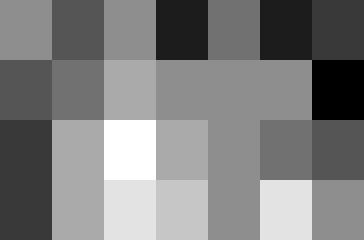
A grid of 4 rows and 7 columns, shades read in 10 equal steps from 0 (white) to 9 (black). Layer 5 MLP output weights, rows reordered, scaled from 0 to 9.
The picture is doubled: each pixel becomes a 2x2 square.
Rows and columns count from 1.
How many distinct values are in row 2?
5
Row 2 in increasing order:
3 4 4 4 5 6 9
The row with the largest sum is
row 1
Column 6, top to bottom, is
8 4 5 1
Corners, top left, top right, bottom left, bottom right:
4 7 7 4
